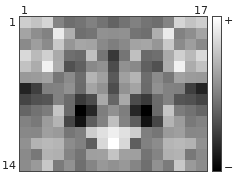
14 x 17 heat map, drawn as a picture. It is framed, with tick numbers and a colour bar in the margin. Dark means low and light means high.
Mirror symmetry: left to right. Seam: none. Histogram: bell-shaped. Odd rows or columns: none.
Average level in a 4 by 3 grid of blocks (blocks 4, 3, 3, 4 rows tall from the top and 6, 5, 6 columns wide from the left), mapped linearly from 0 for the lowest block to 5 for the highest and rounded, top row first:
4 2 4
2 3 2
0 1 0
3 5 3
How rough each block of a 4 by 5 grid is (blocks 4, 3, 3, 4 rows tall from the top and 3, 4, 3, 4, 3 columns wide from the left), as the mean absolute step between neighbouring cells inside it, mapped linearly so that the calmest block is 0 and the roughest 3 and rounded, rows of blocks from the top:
1 2 0 2 1 / 3 1 2 1 3 / 0 3 2 3 0 / 0 1 1 1 0
